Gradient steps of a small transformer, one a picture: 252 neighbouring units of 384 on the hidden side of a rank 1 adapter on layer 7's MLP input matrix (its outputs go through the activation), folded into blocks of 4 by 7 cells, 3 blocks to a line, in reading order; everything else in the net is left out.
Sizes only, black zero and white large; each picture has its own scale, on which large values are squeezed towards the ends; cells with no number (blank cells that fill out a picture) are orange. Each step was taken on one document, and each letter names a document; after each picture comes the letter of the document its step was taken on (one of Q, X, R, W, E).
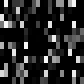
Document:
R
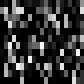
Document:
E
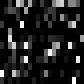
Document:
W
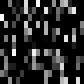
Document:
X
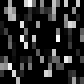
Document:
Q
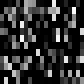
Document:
Q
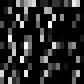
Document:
W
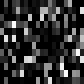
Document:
E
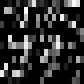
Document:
W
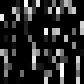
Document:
X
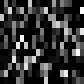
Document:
E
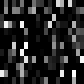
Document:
R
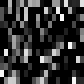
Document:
W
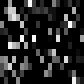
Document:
Q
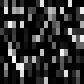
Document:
E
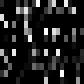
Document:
X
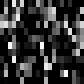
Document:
E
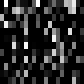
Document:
R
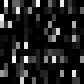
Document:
R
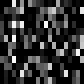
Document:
E
